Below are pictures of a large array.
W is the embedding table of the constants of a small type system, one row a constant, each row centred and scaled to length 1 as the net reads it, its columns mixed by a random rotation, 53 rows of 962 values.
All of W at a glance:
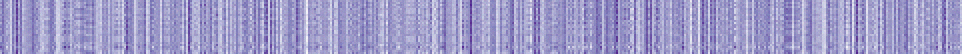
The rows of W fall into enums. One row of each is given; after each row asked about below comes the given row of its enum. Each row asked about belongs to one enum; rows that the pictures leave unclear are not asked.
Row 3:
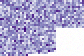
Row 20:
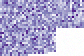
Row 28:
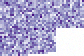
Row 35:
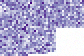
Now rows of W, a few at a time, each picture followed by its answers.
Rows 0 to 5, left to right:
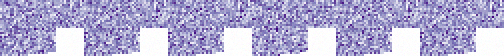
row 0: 28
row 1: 20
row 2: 20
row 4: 20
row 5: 20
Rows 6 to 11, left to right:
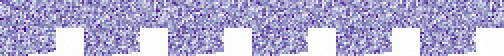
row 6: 3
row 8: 28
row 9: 28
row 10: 28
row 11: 20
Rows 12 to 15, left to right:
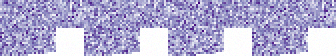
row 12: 20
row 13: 28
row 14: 35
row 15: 20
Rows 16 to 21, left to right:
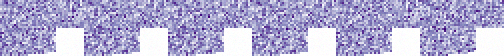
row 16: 20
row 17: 28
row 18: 28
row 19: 28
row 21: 3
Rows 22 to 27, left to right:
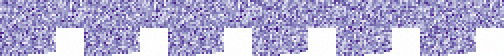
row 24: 20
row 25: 3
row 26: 3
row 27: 28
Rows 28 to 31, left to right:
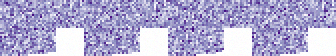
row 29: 20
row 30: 3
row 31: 20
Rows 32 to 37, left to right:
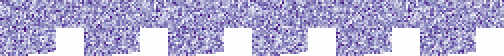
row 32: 3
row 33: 20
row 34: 28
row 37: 28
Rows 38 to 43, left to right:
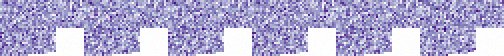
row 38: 20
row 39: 28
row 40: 28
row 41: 20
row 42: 28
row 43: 3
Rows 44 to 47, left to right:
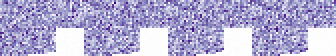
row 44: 20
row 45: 35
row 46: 3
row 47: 3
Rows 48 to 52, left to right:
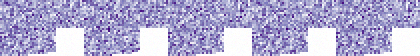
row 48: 28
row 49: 3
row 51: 28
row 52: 20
